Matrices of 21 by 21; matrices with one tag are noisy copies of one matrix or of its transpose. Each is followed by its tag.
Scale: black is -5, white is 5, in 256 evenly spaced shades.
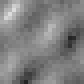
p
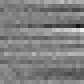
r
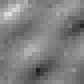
p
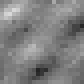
p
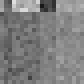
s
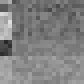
s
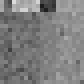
s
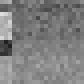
s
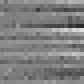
r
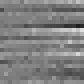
r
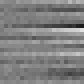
r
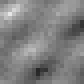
p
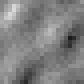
p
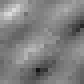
p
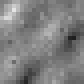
p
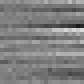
r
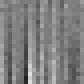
r
